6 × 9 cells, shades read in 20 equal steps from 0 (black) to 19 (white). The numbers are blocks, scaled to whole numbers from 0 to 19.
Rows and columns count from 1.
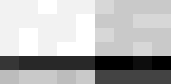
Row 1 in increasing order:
15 15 15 16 18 18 18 18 19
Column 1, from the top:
18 18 18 18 4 14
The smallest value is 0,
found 3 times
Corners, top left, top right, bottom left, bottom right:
18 15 14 5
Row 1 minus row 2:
0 0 1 0 -1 1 0 -1 -1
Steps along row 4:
up down up same down same up down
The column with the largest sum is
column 5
